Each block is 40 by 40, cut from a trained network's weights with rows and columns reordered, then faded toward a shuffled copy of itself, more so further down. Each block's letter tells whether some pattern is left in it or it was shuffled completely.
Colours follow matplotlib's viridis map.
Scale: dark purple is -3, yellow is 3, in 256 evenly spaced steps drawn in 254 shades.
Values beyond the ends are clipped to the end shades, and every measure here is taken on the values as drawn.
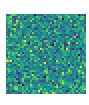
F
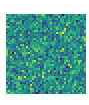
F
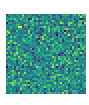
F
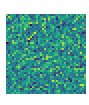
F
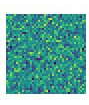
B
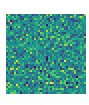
B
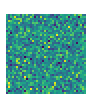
F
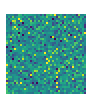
F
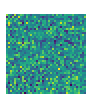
B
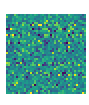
B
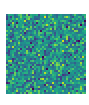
F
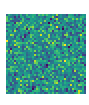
F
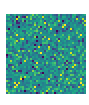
F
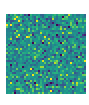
F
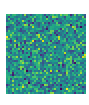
F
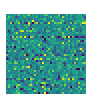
B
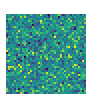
F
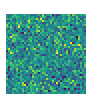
F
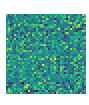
B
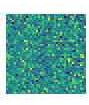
F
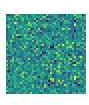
B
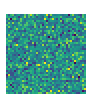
F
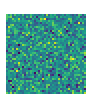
F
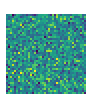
F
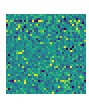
B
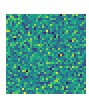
F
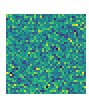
F
